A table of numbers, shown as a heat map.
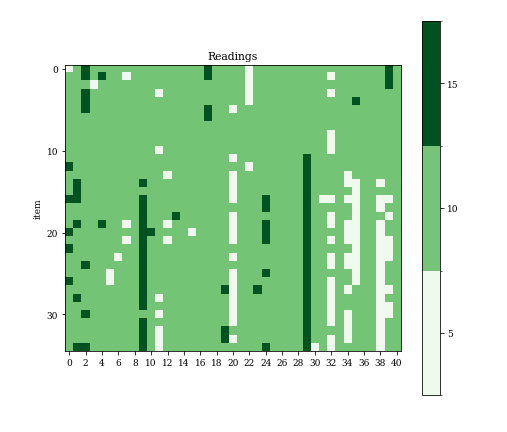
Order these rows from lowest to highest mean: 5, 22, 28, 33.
33, 28, 22, 5
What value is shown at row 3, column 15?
10
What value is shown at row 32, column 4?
10
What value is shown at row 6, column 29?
10
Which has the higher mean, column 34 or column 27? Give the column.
27
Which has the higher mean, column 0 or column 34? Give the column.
0
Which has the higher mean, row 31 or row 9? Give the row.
9
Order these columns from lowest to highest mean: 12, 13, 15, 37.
12, 15, 37, 13
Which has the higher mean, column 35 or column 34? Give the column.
35
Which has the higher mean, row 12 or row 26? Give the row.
12
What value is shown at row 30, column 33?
10
